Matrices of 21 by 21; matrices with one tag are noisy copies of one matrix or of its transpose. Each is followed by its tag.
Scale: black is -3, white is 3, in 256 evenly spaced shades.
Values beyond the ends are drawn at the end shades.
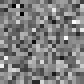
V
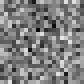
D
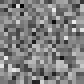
V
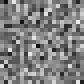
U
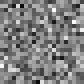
V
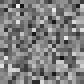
V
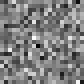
U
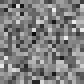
V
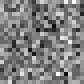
D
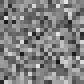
V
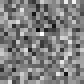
D
